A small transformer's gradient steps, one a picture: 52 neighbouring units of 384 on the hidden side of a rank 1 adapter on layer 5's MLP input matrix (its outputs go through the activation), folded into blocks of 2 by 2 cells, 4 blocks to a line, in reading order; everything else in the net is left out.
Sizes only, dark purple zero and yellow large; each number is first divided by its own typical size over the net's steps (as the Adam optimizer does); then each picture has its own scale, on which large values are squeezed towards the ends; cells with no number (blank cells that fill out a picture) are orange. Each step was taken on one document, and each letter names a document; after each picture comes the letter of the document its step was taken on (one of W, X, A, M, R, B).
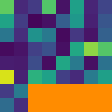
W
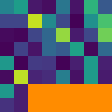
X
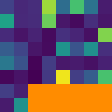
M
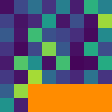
W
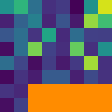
X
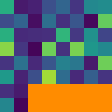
W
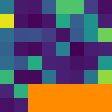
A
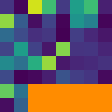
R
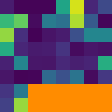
A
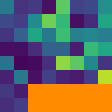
X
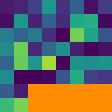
R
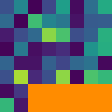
X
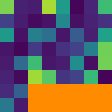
W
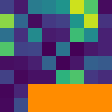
A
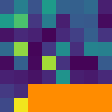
M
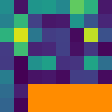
R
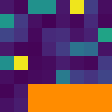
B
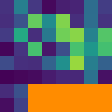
X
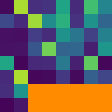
X
